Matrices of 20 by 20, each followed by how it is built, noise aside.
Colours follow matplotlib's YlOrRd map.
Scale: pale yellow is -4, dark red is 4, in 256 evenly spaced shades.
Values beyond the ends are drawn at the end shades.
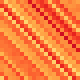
Toeplitz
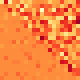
upper triangular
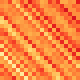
Toeplitz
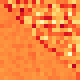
upper triangular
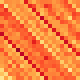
Toeplitz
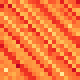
Toeplitz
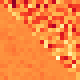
upper triangular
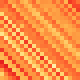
Toeplitz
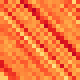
Toeplitz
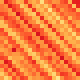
Toeplitz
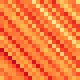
Toeplitz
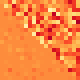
upper triangular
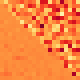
upper triangular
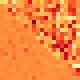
upper triangular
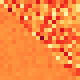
upper triangular
